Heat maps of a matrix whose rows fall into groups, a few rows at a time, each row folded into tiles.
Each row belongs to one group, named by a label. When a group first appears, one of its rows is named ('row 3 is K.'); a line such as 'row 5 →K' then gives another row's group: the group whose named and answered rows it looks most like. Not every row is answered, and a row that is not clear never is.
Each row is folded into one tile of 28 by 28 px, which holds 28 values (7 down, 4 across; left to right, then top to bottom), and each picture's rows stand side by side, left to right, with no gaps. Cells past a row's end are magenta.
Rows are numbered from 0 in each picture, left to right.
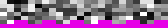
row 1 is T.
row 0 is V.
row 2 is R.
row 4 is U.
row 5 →V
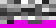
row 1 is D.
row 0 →D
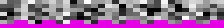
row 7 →R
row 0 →R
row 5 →R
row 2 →V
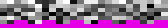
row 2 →V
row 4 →D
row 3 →D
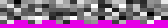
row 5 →R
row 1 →U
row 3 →V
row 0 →V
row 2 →D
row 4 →V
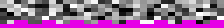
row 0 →V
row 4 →R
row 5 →R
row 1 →R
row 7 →V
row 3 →V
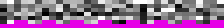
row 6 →T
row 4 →D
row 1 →R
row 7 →D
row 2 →T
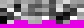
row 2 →T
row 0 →V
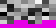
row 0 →T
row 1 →D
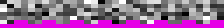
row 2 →T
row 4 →V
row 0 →T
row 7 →U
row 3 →V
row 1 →T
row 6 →T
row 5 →U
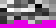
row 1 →T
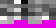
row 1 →U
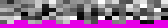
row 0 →U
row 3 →T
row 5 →D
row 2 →U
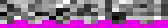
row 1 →R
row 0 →T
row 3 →U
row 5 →U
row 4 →T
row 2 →D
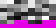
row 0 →V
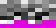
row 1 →R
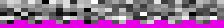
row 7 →D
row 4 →U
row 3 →V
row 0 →D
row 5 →R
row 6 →U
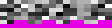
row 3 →R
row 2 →T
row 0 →R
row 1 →T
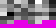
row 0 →R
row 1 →U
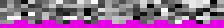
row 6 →R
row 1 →R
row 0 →U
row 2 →D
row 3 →D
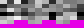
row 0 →U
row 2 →U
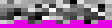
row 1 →T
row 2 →V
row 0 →R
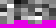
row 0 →V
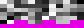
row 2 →U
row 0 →V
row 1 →R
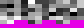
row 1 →V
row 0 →U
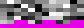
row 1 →T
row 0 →R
